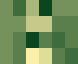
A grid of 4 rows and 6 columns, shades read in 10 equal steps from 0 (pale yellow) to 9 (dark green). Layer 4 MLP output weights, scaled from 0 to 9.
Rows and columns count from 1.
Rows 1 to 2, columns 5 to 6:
5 5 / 6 6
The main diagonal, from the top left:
5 5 9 1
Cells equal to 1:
1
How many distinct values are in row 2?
3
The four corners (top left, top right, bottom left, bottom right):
5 5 5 7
